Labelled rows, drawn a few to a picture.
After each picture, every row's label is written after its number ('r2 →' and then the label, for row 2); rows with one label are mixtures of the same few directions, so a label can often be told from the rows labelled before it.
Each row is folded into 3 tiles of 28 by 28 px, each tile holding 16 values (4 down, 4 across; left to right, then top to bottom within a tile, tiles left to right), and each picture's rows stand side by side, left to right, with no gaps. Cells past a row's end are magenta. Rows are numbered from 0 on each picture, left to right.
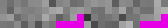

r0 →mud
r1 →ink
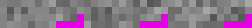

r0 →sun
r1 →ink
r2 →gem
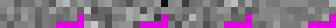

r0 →sun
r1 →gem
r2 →sun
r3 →gem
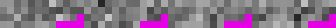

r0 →mud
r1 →sun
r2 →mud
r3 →mud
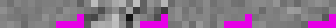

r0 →gem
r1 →mud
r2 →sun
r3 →gem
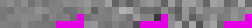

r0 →gem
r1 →gem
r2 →sun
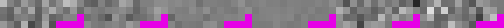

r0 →sun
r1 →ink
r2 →ink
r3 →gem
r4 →gem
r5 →sun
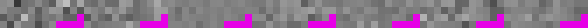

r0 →sun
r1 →ink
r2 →sun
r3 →mud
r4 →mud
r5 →ink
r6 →ink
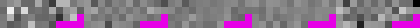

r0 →sun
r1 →gem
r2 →sun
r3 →sun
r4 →gem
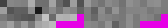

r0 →gem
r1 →sun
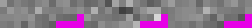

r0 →gem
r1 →gem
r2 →gem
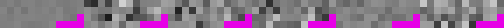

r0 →sun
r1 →ink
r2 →sun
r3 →sun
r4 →ink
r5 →sun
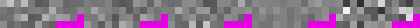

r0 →ink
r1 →mud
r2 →mud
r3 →sun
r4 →gem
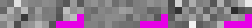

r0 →sun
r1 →gem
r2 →gem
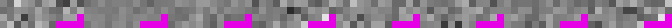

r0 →sun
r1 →sun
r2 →mud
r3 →gem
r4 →sun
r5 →mud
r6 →mud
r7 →gem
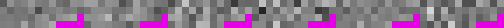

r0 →gem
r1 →ink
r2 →sun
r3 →gem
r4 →gem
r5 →sun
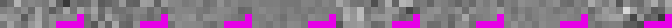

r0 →sun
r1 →sun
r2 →ink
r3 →mud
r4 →ink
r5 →mud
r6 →sun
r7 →gem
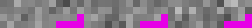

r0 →sun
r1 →mud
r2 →sun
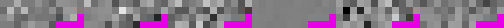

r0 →sun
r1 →gem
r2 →mud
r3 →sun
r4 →sun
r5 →sun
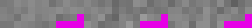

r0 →mud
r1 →mud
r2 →sun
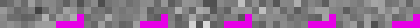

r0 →gem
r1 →sun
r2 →mud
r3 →gem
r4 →mud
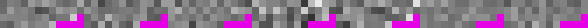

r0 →gem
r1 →sun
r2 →gem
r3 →sun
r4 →gem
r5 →ink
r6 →sun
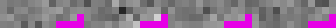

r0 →mud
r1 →gem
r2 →gem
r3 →ink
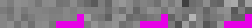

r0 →sun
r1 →ink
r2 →sun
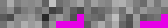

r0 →mud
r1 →mud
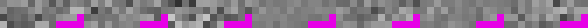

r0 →ink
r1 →gem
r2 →ink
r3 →gem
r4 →gem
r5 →sun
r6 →mud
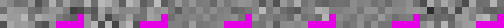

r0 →ink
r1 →sun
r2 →gem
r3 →gem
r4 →mud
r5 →gem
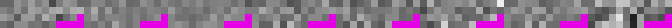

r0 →mud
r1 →sun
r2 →gem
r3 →mud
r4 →sun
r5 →gem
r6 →mud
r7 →mud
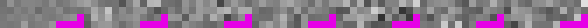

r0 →gem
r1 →ink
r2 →mud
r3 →mud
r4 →gem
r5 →mud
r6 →gem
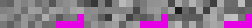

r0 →mud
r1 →ink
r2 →gem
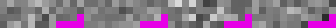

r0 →mud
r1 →gem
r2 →ink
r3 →gem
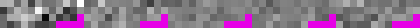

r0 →gem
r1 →sun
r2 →ink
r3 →sun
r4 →ink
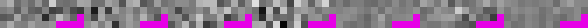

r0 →mud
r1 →sun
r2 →mud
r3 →sun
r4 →mud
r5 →gem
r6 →sun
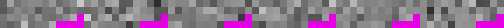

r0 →gem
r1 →ink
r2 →gem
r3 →gem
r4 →sun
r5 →sun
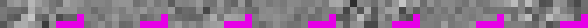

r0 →mud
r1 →mud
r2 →gem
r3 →gem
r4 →sun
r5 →gem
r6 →ink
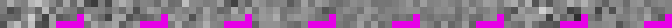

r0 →mud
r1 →ink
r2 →sun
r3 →ink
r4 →mud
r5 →sun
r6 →gem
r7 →sun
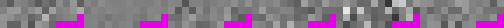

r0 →mud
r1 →sun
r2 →sun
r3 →mud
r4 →sun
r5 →mud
